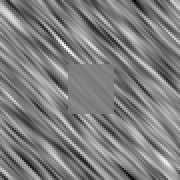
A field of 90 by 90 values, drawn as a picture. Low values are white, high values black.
Histogram: bell-shaped. Mirror symmetry: none. Grain: diagonal, down to the right. Odd patch: calmer, in the centre.
